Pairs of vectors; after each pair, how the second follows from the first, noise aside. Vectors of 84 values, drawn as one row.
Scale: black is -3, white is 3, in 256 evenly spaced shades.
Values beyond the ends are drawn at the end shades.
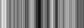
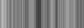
shrunk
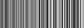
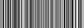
wrapped around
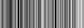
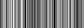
shuffled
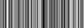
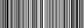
sign-scrambled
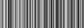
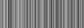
shrunk
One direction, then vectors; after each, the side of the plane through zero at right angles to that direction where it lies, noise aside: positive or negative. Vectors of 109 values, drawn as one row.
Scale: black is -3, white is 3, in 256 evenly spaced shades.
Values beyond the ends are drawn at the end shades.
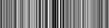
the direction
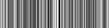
negative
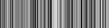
negative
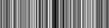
positive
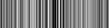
positive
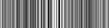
negative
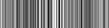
negative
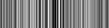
positive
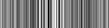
negative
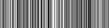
negative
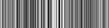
negative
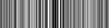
positive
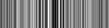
positive
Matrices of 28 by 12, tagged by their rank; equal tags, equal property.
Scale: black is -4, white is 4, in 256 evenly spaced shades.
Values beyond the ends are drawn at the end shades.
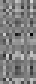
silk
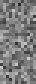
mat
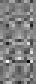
silk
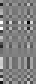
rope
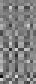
silk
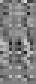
silk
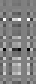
rope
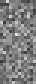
mat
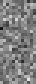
mat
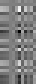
rope
